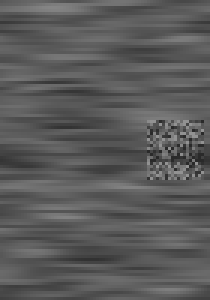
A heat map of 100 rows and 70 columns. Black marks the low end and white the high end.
Values change most from cell to cell in the middle right. An odd patch, rougher than its surroundings, sits in the middle right. The grain runs across in streaks. There is no overall slope.
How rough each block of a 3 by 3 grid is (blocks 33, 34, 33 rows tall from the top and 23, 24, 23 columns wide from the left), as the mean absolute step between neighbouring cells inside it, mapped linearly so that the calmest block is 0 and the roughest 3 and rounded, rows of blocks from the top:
0 0 0 / 0 0 3 / 0 0 0
